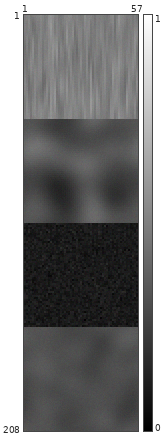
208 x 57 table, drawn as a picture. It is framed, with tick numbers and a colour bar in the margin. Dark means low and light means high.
It is made of 4 by 1 panels. Panel 1,1: middling, streaked downward, faint in contrast. Panel 2,1: low, smooth. Panel 3,1: very low, fine-grained, faint in contrast. Panel 4,1: low, smooth, faint in contrast.
